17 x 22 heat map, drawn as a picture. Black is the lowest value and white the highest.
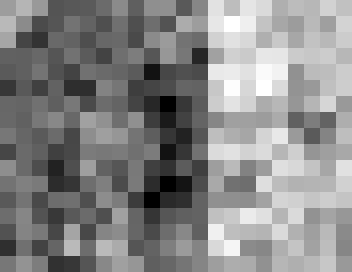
A vertical seam about 60% of the way across splits the table, and the right part is higher. The ninth with the highest average is the top right. The grain runs up and down.
